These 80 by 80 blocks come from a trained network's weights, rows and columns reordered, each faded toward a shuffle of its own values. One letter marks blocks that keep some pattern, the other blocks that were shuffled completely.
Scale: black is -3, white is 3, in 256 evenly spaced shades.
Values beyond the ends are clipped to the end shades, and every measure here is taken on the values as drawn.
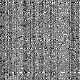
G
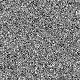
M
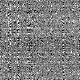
G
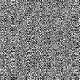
G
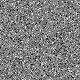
M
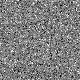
M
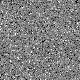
M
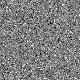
M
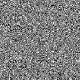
G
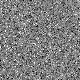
M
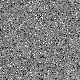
M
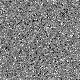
M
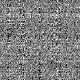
G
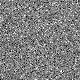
M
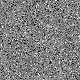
M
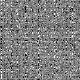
G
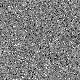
M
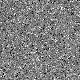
M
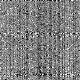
G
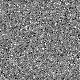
M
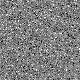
M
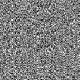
G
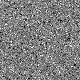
M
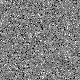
M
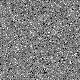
M
